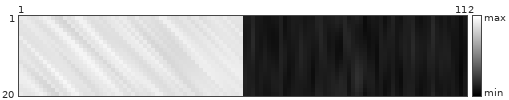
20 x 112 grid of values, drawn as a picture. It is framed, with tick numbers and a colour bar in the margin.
The table splits into one row of 2 panels. Panel 1,1: very high, slanting down to the right, faint in contrast. Panel 1,2: very low, streaked downward, faint in contrast.
